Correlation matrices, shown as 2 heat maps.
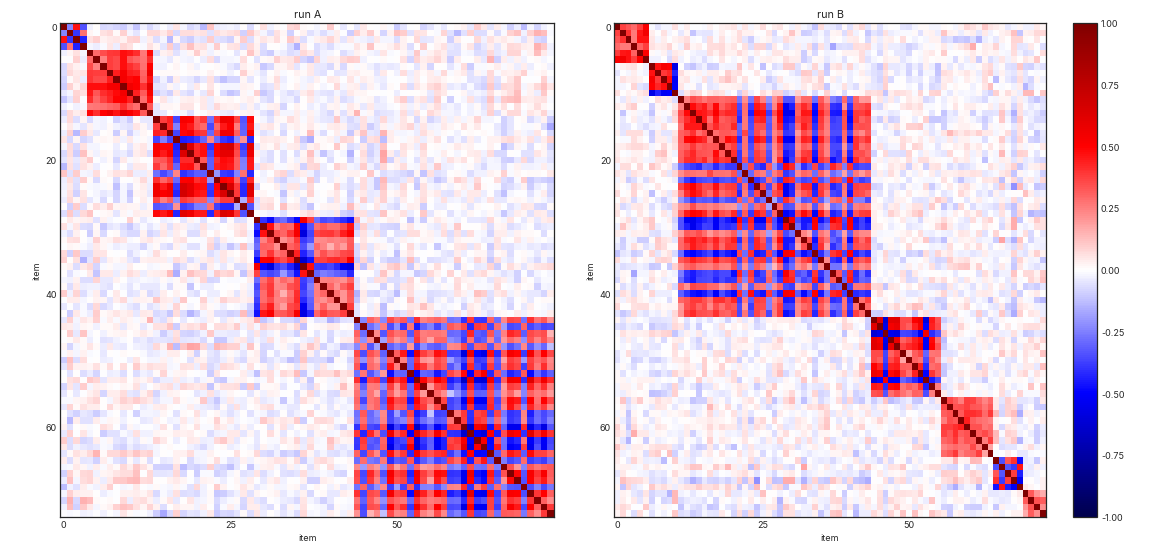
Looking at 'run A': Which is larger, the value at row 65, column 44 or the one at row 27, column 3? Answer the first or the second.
the second
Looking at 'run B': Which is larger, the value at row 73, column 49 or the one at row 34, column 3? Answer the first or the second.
the first
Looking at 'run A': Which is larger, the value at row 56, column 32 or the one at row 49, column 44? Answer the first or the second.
the second
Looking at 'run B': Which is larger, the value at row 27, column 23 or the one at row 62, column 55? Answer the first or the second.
the second
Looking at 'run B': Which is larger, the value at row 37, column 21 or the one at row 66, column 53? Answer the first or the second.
the first
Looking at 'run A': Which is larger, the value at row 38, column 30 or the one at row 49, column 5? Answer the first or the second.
the first
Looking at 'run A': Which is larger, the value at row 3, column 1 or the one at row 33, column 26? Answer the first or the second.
the first
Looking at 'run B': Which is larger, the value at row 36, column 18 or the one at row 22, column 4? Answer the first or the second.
the first
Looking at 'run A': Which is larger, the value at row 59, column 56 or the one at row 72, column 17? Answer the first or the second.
the second
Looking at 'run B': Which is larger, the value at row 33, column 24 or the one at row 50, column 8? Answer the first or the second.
the first
